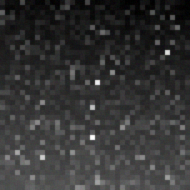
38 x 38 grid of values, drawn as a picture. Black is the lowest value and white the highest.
Histogram: skewed, a long tail of high values. Stripes: none. Grain: fine. Slope: up to the bottom. Odd rows or columns: none. Average level on the scale: 20%.
